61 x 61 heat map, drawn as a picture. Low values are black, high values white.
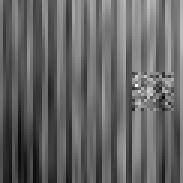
Values change most from cell to cell in the middle right. In the middle right lies a patch that is rougher than the rest. The ninth with the highest average is the top right. Upright stripes repeat 12 times across the table. The grain runs up and down. Values rise toward the top right. The bottom left is the ninth with the lowest average.
